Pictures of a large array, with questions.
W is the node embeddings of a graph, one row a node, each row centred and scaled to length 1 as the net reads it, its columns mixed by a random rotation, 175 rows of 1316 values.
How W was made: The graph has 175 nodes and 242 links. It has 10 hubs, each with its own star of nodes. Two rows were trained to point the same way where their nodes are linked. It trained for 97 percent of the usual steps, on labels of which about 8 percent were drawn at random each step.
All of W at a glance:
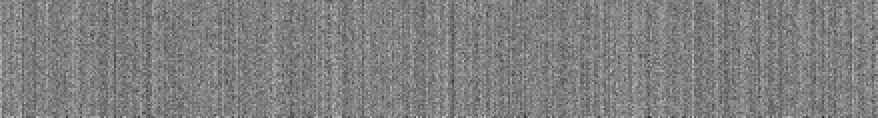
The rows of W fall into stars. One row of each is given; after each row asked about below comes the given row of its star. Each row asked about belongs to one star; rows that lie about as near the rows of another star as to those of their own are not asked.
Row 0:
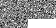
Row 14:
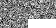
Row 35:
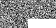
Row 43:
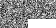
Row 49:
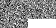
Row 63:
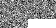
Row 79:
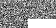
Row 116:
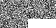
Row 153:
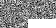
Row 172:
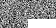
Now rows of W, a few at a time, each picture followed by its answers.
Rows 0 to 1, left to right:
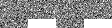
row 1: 79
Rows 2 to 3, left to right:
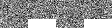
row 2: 79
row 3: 79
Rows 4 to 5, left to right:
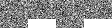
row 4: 43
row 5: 116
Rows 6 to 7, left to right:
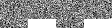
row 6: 14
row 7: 63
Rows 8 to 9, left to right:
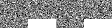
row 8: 14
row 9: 43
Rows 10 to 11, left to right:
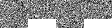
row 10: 0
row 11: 79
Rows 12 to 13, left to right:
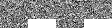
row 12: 43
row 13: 63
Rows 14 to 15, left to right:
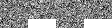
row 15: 79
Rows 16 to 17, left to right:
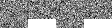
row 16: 172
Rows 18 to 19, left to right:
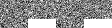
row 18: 63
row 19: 49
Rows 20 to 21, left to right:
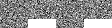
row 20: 14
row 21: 63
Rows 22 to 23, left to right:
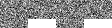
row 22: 116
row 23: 63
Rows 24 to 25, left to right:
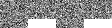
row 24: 63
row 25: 153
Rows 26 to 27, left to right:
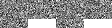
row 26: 63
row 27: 153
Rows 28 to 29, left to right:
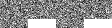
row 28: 49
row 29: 0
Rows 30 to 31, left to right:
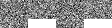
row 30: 79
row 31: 49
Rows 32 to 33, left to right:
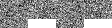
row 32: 14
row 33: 0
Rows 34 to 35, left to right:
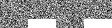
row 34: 14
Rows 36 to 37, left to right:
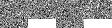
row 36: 63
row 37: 35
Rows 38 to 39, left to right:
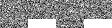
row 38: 0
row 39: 43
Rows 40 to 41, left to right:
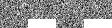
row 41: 116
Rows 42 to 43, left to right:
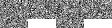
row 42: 116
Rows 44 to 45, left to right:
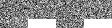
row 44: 49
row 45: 63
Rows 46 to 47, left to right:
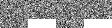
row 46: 35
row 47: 172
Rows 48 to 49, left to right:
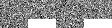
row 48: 63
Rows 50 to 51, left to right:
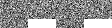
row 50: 35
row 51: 172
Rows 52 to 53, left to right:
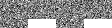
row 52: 172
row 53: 79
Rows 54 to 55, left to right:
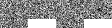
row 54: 172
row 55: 43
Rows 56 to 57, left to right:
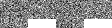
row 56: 49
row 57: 14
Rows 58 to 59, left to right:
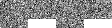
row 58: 35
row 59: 43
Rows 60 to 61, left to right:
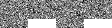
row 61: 43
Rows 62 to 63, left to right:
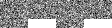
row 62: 153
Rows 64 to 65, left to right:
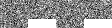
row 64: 79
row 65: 79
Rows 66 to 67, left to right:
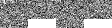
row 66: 79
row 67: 49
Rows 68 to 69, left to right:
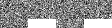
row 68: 49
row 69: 116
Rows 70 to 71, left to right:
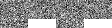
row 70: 79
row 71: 49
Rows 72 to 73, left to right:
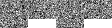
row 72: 0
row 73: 43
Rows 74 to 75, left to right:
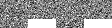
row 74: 172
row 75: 79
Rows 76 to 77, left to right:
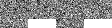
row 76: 14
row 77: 14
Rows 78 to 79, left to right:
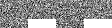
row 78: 172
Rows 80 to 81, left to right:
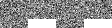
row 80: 35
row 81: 116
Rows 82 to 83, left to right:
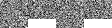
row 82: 116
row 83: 116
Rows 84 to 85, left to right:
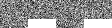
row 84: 172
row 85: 172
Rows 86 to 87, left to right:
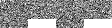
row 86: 35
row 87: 14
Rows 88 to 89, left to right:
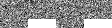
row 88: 79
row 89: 43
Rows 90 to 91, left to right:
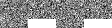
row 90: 35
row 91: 116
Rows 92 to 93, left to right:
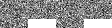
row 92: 153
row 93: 153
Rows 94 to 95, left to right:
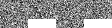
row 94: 0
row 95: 14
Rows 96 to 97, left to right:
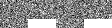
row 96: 172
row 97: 79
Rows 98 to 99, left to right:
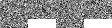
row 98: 43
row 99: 153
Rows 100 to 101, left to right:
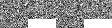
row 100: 116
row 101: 43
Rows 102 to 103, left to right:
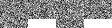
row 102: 0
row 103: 153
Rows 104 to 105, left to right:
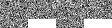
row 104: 49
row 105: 116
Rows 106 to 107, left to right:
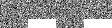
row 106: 116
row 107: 35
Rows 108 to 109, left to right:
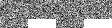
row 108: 43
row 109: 63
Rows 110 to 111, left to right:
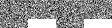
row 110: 63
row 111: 43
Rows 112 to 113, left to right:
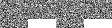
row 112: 43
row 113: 43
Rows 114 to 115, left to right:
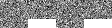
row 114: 35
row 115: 79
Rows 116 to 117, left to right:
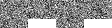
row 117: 43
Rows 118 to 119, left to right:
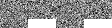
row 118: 63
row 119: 153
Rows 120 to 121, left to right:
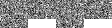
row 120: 63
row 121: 153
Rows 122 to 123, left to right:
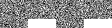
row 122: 172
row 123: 172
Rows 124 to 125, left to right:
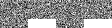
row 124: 35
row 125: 172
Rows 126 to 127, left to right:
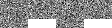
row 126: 35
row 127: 49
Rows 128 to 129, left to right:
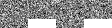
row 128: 0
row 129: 116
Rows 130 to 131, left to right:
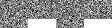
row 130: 49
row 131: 14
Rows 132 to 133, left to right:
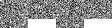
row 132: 153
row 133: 14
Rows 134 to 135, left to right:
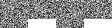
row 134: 116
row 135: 116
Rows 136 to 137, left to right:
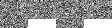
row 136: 63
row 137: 14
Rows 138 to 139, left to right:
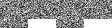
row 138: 43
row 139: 116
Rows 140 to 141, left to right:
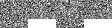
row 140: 116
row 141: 43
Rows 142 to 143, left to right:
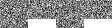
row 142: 35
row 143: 63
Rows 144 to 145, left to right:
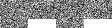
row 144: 14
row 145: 35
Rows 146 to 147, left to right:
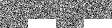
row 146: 43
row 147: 0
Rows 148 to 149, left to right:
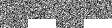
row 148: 0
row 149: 172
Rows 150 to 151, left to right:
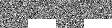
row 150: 116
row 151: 79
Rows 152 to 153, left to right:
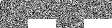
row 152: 35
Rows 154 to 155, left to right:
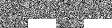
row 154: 14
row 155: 43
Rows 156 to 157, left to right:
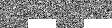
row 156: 49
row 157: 63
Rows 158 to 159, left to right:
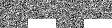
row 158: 49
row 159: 0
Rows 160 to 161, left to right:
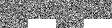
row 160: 14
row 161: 153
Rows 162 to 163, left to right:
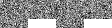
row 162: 49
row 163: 116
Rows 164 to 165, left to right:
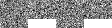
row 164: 35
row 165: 116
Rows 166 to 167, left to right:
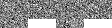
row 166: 0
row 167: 153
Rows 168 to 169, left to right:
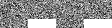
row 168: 153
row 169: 43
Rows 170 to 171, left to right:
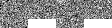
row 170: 63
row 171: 79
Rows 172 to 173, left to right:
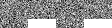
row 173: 49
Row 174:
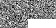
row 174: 116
